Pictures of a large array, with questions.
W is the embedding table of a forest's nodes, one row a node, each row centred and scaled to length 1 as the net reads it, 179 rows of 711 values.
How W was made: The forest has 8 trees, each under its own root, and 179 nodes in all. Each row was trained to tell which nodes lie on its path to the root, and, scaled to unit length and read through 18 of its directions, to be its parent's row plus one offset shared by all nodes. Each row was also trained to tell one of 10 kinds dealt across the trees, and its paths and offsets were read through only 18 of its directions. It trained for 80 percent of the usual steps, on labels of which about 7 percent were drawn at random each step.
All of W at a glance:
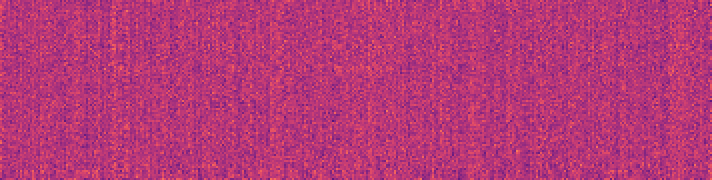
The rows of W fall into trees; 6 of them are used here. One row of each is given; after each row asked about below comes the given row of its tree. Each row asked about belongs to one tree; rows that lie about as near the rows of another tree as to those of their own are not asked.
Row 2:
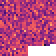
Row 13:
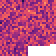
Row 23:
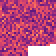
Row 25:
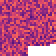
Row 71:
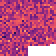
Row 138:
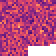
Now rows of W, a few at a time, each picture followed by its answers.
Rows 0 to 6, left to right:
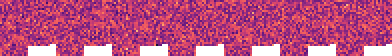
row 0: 71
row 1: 71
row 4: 25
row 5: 71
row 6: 13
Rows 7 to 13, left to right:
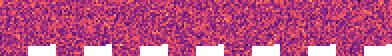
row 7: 23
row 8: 71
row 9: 25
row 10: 13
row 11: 13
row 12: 138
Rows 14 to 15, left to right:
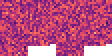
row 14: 2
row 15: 13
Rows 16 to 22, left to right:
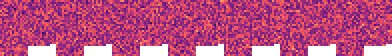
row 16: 2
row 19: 13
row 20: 71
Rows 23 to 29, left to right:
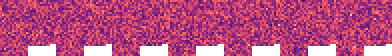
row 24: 23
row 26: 13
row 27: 13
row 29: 138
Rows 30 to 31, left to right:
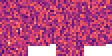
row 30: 71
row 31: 138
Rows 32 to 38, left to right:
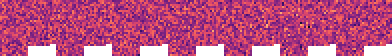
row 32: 13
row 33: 25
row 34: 138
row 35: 13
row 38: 13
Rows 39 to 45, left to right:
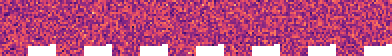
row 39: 71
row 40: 138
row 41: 23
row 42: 23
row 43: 25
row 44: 71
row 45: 13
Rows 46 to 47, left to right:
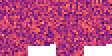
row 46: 71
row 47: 13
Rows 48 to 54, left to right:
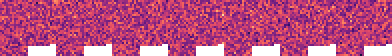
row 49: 23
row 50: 138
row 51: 25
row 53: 13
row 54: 71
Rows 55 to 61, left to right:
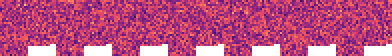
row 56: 25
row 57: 138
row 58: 23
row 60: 71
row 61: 13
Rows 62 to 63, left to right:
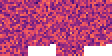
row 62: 25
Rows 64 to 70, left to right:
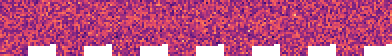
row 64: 71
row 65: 23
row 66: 71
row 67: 71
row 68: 71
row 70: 2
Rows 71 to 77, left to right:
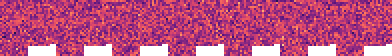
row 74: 13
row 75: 23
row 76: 2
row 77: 13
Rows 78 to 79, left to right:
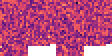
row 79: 25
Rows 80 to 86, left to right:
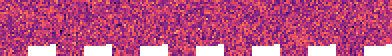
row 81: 138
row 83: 138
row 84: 2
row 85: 71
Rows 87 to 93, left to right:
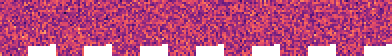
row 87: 13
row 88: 138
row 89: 71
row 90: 2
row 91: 13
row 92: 25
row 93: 138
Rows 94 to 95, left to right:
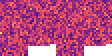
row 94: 71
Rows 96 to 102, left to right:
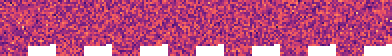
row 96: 71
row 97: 2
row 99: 13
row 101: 23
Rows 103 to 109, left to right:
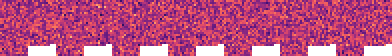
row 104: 138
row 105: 138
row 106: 13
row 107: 71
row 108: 13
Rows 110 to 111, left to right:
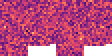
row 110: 71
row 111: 138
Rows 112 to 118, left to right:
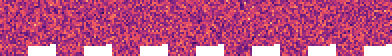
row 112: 23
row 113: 138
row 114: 13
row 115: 138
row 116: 13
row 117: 13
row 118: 25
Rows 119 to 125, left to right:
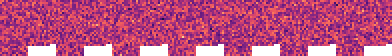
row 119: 13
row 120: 71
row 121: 71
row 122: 138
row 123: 13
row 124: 71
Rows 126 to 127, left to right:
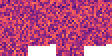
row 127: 23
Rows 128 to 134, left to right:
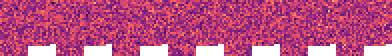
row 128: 71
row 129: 25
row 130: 25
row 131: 23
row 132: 71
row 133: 71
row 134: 71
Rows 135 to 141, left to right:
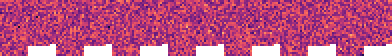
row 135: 25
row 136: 138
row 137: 2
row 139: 138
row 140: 138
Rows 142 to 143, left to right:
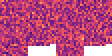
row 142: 13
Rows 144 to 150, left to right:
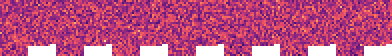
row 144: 71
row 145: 71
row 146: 2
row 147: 25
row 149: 2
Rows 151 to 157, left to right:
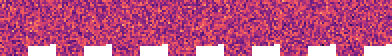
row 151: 13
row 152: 13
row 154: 2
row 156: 13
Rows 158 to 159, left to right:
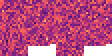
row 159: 13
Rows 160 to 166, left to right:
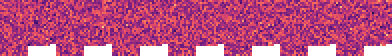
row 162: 2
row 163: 71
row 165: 71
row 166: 13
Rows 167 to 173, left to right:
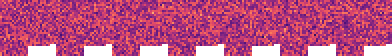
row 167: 13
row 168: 71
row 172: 13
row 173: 13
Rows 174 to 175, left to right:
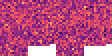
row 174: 71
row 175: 71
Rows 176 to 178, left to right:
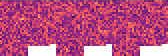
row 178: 25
